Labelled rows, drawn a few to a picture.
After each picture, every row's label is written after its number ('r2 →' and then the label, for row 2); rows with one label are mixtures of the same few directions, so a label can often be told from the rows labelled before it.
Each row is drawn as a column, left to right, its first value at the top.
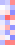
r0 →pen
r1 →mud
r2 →pen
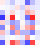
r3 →mud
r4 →mud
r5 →mud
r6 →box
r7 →box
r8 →pen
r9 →mud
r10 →mud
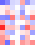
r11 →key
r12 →pen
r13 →mud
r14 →key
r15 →pen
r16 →key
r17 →mud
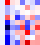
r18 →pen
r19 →key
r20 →key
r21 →mud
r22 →key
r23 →box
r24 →mud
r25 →key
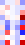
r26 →pen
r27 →box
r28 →box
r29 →key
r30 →mud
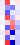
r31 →mud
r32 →pen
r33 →box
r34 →key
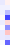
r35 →mud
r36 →mud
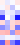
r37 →mud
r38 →box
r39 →box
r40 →mud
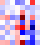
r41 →pen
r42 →mud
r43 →mud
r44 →key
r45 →mud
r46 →box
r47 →key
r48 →box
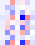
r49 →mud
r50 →box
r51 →pen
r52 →mud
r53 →mud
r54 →mud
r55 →mud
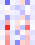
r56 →box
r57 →key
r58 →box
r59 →box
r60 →pen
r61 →key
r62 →box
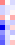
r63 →key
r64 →key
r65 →mud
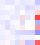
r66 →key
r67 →box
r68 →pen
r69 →box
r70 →mud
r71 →box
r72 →box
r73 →mud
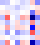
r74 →pen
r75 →mud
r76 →pen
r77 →box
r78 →mud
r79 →mud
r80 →mud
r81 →pen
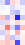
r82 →mud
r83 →key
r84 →pen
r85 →mud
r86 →key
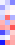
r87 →box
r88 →mud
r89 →key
